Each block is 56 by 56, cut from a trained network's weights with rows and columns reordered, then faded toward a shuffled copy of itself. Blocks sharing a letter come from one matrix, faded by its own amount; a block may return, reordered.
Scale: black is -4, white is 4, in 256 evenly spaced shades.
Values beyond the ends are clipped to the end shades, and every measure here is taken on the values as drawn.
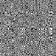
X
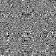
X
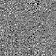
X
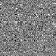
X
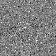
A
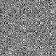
X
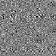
X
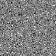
A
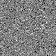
A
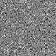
A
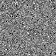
A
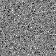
A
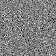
A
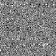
X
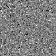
A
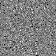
A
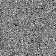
A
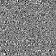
X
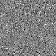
A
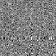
X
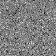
A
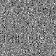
A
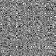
X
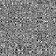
X
